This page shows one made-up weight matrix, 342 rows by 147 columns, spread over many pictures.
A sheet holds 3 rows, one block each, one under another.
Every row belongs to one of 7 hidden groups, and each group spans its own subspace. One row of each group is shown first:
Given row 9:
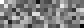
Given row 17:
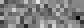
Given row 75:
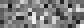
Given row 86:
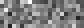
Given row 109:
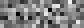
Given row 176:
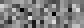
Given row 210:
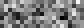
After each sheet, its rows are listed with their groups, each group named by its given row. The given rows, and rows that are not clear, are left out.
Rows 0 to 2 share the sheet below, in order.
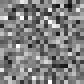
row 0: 109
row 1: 75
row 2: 176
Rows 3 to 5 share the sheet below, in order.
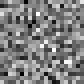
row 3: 75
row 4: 75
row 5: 109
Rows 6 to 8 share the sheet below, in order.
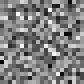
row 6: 109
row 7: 109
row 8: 86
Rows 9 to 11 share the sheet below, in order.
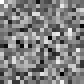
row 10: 109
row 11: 210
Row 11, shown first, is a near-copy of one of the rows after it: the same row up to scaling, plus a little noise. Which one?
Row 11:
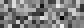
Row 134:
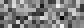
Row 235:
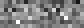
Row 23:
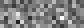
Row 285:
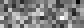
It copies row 134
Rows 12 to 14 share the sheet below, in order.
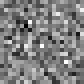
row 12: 17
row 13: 86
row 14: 109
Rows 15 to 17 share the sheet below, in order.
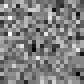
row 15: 9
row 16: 75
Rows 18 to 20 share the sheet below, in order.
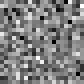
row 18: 210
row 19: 176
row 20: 17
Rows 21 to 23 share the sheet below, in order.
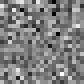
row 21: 176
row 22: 75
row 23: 210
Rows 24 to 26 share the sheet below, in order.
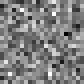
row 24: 176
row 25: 109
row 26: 9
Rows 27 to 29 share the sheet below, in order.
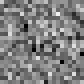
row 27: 17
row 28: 75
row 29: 9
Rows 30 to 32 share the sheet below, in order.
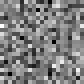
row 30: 9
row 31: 176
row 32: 9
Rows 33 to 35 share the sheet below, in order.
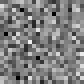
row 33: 176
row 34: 9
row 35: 17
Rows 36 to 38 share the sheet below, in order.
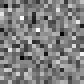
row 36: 75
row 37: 9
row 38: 86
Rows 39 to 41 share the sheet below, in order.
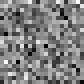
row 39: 210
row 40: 75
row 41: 9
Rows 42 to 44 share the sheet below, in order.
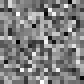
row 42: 109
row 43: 109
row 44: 17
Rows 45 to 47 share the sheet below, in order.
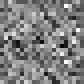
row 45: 109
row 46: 210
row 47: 109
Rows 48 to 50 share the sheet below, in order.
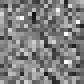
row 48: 75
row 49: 109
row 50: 109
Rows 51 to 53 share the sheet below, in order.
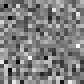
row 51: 9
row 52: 17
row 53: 86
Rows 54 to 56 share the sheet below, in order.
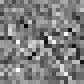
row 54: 17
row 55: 109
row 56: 210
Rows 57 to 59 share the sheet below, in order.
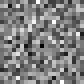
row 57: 75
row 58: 86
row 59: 210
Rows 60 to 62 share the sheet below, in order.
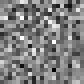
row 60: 109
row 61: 176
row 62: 176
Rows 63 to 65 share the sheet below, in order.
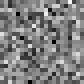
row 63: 109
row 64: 176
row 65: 86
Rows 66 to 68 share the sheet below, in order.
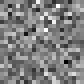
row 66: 75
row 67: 86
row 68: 109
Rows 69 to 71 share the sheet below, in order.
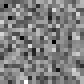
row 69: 9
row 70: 176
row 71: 17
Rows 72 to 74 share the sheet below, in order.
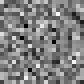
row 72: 17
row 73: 176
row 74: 9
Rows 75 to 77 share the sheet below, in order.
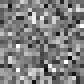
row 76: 75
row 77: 109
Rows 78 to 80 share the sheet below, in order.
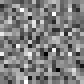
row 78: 176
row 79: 75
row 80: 17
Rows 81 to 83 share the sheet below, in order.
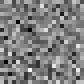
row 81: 210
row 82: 86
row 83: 9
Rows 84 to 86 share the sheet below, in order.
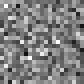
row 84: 9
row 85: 17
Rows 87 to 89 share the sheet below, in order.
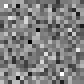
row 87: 9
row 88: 9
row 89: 210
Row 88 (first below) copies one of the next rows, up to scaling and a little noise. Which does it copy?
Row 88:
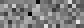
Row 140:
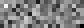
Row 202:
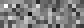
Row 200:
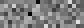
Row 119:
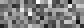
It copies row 200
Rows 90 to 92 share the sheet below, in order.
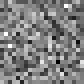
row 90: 109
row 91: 9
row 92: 210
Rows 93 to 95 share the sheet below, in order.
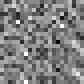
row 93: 210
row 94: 17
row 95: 17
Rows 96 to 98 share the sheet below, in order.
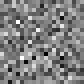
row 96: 210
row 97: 75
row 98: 86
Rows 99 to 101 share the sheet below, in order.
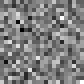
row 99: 210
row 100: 86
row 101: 9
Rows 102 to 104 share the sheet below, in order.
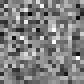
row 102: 17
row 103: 176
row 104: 210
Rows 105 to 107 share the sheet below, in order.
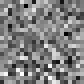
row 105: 86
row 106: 109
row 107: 109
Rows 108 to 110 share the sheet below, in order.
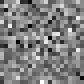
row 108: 86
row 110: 17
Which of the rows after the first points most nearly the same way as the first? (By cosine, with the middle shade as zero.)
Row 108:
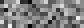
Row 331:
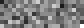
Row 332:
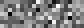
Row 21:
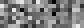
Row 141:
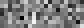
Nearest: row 332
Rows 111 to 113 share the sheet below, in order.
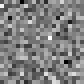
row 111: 86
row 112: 86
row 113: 109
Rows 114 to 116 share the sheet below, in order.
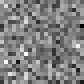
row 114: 9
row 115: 17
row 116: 9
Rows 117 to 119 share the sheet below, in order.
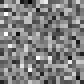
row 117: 86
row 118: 9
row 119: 9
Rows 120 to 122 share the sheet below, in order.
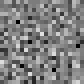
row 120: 210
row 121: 17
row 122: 176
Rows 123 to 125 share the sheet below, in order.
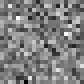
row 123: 75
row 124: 109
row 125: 17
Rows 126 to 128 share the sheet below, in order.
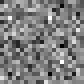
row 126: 9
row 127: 210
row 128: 9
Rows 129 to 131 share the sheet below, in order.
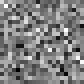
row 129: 9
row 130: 75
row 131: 210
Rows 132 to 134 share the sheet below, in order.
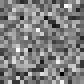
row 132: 109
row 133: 17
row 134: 210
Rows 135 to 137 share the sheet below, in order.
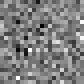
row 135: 17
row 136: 17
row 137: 210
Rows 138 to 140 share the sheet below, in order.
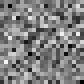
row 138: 75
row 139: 86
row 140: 9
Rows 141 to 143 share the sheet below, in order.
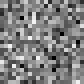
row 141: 75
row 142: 9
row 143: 176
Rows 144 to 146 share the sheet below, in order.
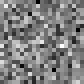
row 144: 9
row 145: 210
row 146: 176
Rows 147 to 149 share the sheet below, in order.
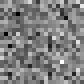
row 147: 210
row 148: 9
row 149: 9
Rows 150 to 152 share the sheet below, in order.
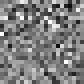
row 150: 109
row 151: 86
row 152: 109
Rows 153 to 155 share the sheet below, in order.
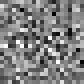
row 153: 176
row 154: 109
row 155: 210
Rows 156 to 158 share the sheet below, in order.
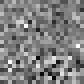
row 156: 17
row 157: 17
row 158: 75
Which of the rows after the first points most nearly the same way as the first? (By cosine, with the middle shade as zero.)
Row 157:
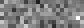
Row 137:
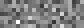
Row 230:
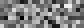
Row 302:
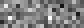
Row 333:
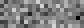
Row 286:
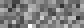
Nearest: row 230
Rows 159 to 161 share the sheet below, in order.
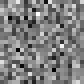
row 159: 75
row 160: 210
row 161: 176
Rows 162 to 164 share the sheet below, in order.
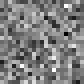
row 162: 109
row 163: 109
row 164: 176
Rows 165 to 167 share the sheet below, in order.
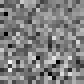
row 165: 86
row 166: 9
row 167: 75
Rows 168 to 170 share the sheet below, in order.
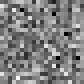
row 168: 176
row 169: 109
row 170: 210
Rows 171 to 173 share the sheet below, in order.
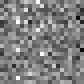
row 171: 17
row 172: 17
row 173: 210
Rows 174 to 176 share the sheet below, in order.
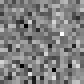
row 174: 17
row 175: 9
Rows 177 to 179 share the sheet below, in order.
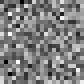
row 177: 86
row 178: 75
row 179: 9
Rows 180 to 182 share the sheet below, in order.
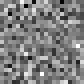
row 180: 86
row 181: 17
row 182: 86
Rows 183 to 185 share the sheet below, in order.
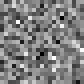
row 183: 210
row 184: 17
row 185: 176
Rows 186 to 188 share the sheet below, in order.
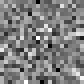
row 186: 9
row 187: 9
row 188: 17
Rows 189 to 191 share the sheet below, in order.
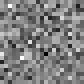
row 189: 75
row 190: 75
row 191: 86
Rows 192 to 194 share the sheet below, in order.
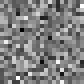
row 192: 210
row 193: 86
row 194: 210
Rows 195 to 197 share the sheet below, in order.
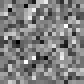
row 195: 86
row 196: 210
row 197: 86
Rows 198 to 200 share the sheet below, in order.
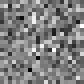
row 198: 75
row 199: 75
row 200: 9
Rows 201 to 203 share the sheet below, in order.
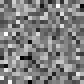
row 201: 210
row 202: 9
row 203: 86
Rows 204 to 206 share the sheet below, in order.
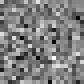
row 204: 17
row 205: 176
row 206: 176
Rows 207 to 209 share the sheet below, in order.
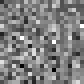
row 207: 9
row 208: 176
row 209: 176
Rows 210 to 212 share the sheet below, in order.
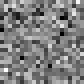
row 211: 9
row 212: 86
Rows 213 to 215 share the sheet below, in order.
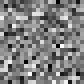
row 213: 210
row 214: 86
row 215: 86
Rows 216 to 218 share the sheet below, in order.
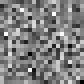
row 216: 176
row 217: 86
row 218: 75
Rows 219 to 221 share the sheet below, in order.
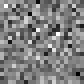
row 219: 9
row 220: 75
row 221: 17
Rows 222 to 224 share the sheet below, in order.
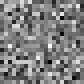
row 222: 86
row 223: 9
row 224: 75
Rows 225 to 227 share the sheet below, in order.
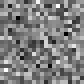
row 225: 75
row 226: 109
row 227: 86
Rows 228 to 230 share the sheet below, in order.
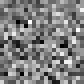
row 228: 17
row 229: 210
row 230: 109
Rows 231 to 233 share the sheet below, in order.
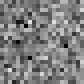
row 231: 17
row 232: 210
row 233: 86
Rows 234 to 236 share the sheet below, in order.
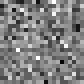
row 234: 176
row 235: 210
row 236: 9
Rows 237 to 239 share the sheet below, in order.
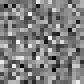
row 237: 9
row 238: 109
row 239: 176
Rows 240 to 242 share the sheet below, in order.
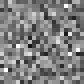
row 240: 109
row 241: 75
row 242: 86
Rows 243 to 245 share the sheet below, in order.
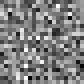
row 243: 75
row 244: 9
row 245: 17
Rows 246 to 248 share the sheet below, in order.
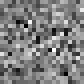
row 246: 17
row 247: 75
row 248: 210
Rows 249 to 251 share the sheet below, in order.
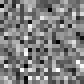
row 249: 86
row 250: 17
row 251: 17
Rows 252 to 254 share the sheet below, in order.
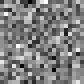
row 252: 86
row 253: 75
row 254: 176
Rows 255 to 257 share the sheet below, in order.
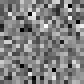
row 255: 75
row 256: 86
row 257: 176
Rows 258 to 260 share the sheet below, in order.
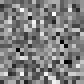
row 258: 176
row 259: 210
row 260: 109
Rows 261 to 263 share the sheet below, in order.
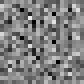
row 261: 176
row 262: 176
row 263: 75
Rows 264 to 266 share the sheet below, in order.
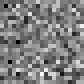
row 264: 9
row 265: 210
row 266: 75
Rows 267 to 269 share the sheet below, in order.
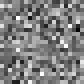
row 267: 75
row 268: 210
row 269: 86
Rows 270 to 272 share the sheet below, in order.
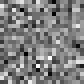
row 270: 176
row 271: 17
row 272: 9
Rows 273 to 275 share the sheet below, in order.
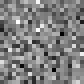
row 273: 17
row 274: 9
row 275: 176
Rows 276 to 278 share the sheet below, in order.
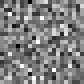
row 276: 86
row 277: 75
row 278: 176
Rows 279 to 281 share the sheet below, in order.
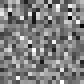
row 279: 75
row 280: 176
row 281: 210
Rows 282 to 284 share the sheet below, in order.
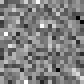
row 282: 17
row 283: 9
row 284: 17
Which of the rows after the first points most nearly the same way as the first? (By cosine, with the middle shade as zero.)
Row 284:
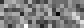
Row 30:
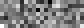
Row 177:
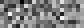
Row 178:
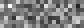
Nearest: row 178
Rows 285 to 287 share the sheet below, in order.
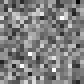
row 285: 210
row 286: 86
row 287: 176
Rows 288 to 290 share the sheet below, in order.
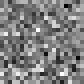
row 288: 109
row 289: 75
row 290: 210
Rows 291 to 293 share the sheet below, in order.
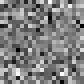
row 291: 9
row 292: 17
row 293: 210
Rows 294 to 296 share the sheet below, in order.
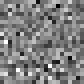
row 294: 75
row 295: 86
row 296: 109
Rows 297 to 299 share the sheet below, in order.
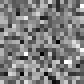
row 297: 210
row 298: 17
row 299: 109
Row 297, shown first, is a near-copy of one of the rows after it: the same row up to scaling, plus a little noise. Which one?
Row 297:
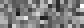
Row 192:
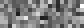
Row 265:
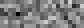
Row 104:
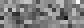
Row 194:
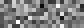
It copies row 192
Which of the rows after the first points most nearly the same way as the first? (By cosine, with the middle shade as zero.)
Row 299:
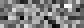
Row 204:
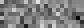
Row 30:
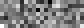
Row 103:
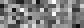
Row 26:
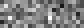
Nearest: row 103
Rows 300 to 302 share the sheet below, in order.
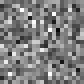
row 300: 176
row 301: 210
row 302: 9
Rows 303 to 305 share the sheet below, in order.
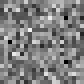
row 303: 210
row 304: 86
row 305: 109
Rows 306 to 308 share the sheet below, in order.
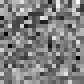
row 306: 210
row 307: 9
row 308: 210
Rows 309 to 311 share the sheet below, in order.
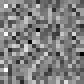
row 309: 9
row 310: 9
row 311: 86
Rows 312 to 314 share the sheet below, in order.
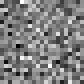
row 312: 86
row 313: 75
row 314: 86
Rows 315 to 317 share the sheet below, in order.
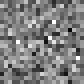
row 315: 75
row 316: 109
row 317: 210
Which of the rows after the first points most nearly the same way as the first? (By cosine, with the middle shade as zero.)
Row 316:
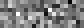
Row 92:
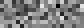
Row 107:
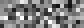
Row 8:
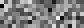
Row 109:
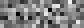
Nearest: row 107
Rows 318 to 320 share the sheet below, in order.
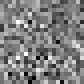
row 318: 17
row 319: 17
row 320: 75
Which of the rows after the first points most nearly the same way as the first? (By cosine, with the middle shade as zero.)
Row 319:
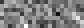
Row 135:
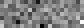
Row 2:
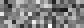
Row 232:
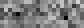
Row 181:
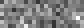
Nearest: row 181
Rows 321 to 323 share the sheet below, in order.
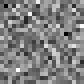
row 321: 9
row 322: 109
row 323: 210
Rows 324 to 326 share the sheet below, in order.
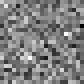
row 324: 9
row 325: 109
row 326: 86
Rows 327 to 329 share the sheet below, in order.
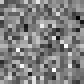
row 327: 17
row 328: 210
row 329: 176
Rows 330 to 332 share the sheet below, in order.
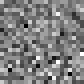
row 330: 17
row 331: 9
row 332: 75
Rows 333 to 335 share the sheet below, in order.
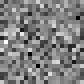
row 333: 17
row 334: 86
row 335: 9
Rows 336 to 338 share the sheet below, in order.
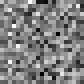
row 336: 86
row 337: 75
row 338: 75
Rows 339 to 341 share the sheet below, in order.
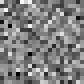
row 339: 86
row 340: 86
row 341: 75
